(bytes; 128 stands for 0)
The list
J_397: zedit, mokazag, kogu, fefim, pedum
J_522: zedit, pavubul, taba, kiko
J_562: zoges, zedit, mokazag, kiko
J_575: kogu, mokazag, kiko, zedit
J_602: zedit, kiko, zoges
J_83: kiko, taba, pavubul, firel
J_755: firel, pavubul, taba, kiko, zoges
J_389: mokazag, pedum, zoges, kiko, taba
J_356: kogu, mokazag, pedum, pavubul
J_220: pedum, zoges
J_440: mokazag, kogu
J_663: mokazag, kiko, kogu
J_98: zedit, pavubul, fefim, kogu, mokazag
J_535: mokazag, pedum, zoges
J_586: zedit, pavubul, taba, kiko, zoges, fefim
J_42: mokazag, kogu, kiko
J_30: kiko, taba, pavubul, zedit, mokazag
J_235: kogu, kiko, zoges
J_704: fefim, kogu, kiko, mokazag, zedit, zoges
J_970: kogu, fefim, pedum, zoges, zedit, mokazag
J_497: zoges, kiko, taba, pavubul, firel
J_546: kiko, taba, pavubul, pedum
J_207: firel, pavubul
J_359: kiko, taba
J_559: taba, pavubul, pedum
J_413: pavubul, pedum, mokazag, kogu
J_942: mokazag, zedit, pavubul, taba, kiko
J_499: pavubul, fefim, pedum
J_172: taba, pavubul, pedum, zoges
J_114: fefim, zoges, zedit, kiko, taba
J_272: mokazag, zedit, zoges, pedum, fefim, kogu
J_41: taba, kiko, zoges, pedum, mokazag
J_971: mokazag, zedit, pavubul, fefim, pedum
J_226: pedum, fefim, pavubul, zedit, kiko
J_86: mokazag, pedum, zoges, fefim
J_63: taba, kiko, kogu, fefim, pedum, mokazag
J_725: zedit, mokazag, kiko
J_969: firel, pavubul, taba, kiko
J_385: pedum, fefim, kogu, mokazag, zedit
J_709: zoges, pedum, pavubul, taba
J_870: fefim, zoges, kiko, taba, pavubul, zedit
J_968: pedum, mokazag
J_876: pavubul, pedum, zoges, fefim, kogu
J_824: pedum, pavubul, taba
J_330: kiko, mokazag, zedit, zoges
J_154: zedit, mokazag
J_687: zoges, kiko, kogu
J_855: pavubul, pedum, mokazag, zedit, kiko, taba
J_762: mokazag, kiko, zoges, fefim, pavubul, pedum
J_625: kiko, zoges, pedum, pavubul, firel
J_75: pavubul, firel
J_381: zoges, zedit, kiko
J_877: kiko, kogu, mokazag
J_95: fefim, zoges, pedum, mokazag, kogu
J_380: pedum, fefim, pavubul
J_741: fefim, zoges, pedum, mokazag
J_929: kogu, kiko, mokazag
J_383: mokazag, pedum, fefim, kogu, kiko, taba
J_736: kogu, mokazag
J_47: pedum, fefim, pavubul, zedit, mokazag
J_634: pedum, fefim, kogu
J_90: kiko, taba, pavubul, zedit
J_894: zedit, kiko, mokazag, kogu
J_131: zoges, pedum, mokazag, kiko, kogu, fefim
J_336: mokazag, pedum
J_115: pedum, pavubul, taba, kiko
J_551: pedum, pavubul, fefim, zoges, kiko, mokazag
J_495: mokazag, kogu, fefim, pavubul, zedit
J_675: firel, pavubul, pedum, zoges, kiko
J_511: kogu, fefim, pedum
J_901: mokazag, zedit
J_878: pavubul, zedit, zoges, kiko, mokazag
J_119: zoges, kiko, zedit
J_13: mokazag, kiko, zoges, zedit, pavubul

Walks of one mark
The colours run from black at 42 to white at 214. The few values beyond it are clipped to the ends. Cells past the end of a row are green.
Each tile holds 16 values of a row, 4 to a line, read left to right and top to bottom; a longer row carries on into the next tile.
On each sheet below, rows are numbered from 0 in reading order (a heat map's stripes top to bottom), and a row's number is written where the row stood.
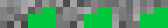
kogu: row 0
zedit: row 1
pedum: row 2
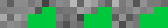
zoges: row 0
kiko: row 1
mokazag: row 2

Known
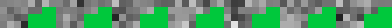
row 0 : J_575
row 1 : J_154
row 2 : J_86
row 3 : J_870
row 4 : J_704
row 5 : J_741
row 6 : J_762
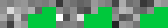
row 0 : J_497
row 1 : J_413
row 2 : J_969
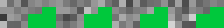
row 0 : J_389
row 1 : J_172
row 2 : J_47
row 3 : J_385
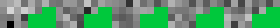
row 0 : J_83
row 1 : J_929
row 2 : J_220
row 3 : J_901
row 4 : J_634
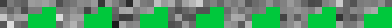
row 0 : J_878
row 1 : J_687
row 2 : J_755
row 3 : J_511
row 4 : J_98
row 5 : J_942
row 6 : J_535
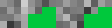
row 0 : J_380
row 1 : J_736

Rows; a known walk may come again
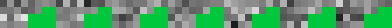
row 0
J_876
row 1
J_226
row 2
J_172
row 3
J_272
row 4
J_625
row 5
J_602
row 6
J_971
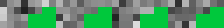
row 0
J_63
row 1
J_389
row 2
J_586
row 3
J_397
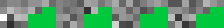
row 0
J_75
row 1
J_663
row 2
J_383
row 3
J_855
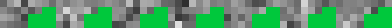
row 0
J_877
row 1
J_497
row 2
J_559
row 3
J_704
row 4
J_942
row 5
J_380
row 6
J_119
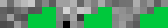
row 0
J_511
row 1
J_83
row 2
J_114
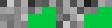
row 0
J_115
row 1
J_675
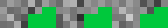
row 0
J_736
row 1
J_30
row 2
J_709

